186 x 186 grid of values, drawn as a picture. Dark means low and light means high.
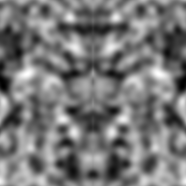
Lone odd cells: none. Seam: none. Histogram: bell-shaped. Slope: none. Mirror symmetry: left to right. Grain: smooth.
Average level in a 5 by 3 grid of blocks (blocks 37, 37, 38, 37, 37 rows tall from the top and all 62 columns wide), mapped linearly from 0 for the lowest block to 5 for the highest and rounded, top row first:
3 1 3 / 1 2 1 / 4 2 4 / 3 1 3 / 5 0 5
